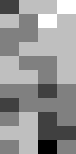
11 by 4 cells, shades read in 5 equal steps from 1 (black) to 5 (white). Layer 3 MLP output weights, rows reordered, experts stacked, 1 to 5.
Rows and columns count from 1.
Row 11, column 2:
4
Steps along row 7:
same down up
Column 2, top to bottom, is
4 3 3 4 3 4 3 3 4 4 4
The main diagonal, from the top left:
2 3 4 4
